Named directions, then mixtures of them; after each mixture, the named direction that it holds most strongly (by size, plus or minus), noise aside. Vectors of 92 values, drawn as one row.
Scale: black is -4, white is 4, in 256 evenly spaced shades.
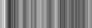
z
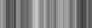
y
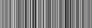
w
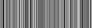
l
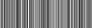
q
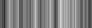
z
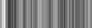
z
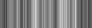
y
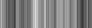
y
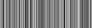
l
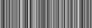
l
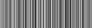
w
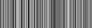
q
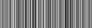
w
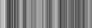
z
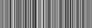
w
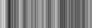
z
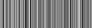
l
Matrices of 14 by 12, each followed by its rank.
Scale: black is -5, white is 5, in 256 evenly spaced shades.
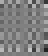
one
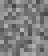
full rank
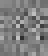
two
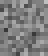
full rank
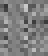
two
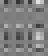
one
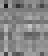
two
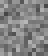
full rank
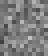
full rank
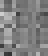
two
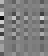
one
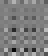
one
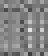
two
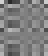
one
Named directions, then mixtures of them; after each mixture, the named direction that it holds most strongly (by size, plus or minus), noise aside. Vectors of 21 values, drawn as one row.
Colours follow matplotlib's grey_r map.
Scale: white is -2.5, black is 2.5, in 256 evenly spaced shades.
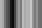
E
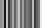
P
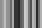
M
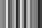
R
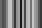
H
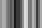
M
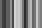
M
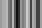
M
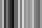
E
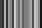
P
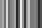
R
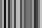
P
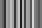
H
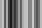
E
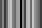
H
